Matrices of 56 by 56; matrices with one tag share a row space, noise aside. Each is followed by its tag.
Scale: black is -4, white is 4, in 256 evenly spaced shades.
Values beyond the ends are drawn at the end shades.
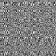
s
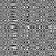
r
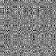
s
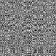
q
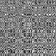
q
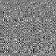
s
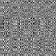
s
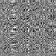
r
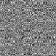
q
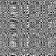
r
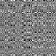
q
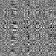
r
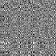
s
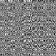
q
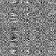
r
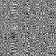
r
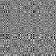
s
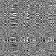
r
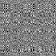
s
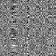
r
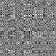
q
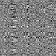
r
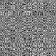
q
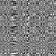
r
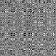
q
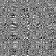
r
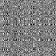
s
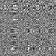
r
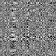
r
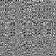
q
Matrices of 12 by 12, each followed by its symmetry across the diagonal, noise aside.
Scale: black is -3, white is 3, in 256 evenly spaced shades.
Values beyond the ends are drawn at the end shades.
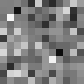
antisymmetric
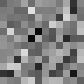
symmetric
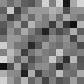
symmetric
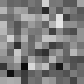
neither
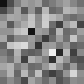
symmetric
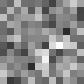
symmetric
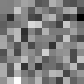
antisymmetric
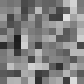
neither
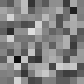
neither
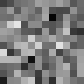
neither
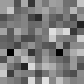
neither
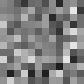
antisymmetric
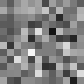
antisymmetric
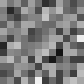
symmetric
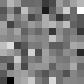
antisymmetric
